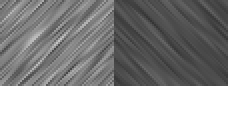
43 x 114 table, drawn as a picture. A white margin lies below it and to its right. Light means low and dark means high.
The table splits into one row of 2 panels. Panel 1,1: middling, slanting up to the right. Panel 1,2: high, slanting down to the right, faint in contrast.
